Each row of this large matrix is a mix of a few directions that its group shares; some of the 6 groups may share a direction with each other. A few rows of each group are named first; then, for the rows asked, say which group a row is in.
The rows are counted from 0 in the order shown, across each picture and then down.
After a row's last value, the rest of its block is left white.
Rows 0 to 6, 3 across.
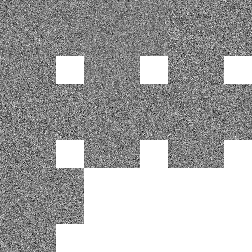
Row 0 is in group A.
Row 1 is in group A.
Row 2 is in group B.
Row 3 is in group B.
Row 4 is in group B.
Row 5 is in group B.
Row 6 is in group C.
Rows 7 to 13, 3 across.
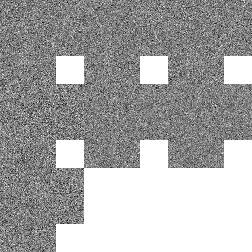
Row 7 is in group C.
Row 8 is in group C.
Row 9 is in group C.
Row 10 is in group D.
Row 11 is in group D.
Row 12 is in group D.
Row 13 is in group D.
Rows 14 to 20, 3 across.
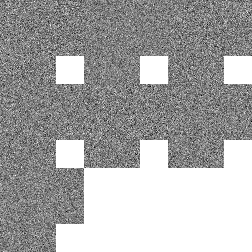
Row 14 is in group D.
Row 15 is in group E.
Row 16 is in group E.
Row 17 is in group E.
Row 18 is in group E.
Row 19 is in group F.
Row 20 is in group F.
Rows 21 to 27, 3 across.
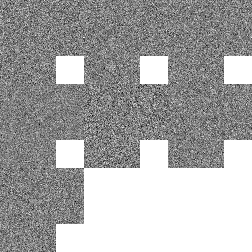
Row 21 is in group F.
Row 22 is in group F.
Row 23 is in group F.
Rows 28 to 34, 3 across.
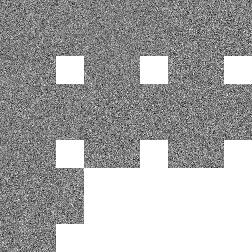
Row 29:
C
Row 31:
A
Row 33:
B
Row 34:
C
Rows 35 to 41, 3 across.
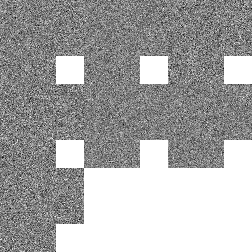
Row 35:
C
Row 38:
D
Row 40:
E
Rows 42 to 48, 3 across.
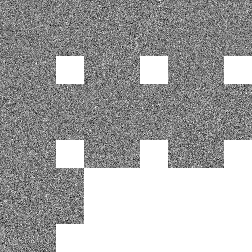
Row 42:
D
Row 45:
E
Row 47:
C
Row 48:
B
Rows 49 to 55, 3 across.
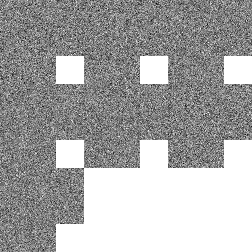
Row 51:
E
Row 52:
C
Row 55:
D
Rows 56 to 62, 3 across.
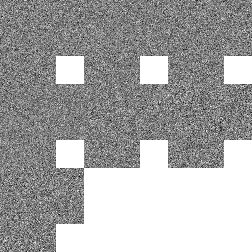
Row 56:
F
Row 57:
E
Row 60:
B
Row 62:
F
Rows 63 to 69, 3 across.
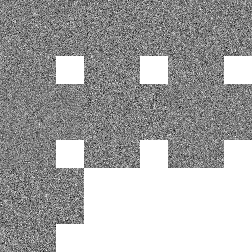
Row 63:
B
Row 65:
B
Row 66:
A
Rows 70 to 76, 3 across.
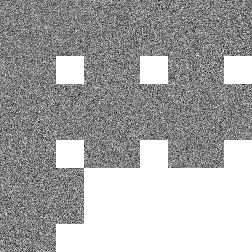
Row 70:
B
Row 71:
C
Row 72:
C
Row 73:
E
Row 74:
E
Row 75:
C
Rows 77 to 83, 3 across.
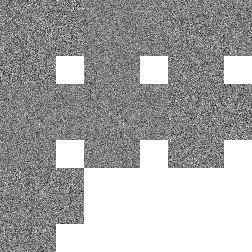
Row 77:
C
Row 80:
A
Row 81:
A
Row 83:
D
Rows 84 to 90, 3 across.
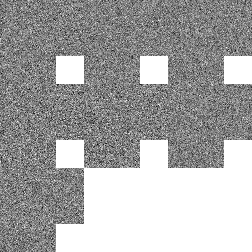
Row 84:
F
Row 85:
B
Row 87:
C
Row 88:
B
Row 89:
A
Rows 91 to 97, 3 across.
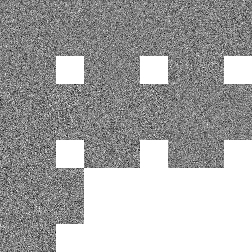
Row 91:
E
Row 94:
C
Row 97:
A
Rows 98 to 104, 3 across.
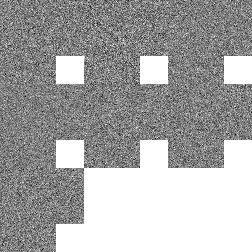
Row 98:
B
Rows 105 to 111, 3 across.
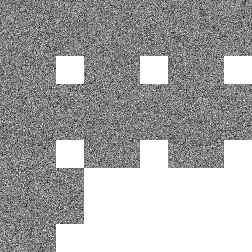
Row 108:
D
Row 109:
B
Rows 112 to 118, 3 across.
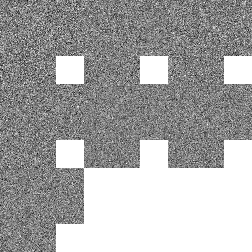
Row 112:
C
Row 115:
F
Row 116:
A
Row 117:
A
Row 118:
F
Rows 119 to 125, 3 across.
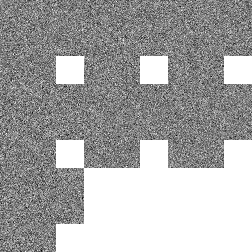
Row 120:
A
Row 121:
F
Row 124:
D
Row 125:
F
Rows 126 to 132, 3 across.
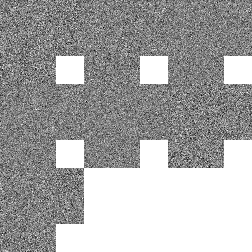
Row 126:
C
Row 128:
E
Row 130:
F
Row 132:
F
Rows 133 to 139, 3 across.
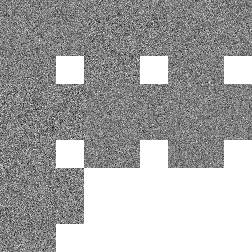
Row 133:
A
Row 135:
F
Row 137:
F
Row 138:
A
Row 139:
D
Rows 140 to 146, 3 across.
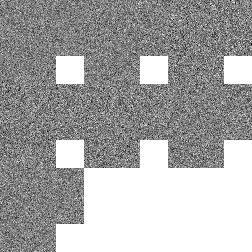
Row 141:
D
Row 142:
E
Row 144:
D
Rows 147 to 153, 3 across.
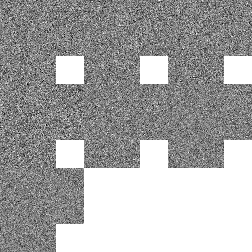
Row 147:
F
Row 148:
C
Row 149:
A
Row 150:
F
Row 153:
E
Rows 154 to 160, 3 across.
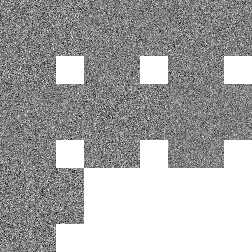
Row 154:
F
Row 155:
D
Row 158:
A
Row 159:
E
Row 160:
D
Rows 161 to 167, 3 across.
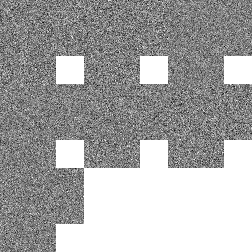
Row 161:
C
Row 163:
E
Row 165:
D
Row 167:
B
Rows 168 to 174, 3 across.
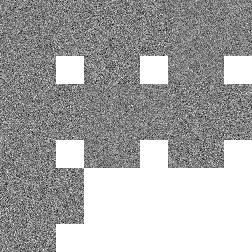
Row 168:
F
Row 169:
F
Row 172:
D
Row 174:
D
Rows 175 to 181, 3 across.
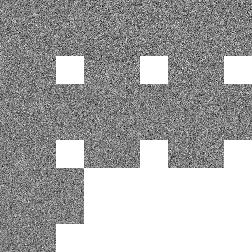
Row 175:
B
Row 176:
D
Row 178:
D
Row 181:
A
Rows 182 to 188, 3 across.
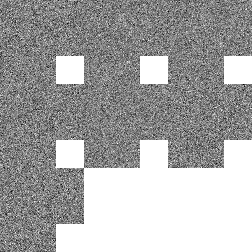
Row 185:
C
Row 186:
F
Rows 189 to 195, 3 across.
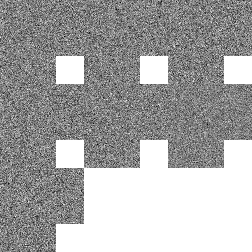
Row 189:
F
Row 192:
F
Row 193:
B
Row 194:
A
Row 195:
A
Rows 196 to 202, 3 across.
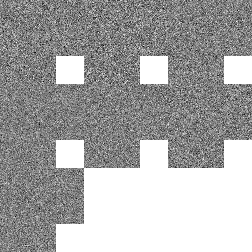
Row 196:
E
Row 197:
F
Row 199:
A
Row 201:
F
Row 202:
A
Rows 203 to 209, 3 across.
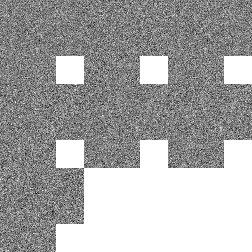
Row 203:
A
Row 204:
E
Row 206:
C
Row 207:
C
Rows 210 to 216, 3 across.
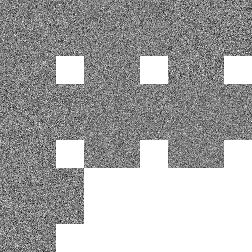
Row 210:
D
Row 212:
C
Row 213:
A
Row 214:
F
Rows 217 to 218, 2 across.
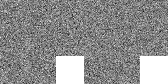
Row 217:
F
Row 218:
B
